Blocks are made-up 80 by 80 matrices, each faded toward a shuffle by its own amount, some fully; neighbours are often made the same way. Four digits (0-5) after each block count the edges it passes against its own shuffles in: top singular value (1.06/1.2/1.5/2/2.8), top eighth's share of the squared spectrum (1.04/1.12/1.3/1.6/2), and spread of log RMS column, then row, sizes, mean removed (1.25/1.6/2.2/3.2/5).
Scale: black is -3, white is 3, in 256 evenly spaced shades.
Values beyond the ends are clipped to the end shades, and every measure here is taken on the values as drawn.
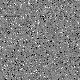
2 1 0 0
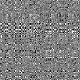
5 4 3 3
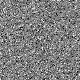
2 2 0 0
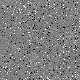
3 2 1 0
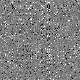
3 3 1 1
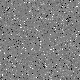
0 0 0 0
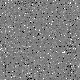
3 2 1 0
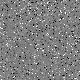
0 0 0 0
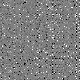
4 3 2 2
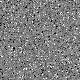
1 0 0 0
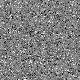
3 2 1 0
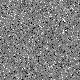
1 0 0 0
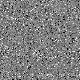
3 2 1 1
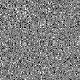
4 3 2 2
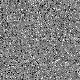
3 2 0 1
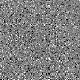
4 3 2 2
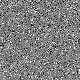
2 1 0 0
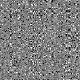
4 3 2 2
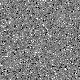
2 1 0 1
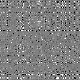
4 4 3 3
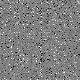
3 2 1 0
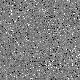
2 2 0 0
